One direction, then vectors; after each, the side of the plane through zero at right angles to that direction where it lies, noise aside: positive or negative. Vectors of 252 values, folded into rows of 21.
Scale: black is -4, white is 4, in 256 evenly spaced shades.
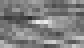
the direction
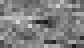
negative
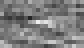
positive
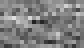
negative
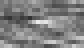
positive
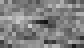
negative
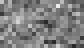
negative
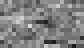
negative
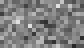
negative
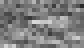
positive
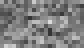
positive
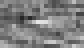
positive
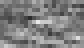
positive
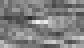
positive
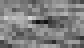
negative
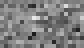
negative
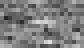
positive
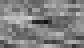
negative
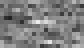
positive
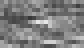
positive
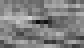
negative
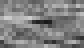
negative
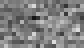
positive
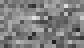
negative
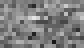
negative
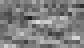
positive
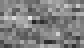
negative
